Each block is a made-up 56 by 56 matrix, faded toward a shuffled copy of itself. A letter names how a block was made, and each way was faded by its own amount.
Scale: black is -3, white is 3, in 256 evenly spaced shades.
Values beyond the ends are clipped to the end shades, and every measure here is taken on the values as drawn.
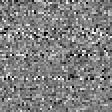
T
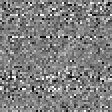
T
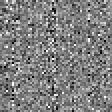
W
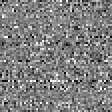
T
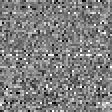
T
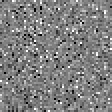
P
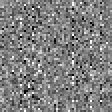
W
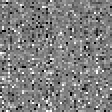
P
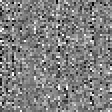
W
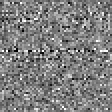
T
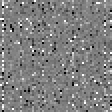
P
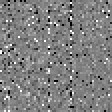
P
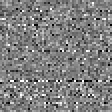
T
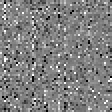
P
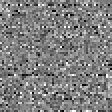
T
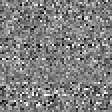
T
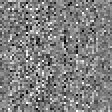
W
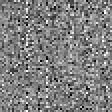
W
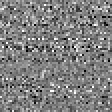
T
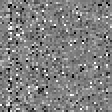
P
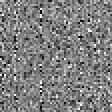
W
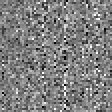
W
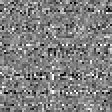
T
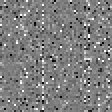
P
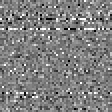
T
